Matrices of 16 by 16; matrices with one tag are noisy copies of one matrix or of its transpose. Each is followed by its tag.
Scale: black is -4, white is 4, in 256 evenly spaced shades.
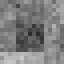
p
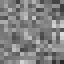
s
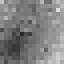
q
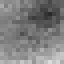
q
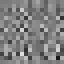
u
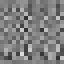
u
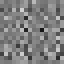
u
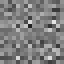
u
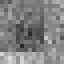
p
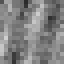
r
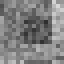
p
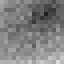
q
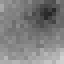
q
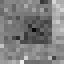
p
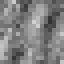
r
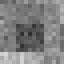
p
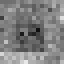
p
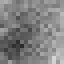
q
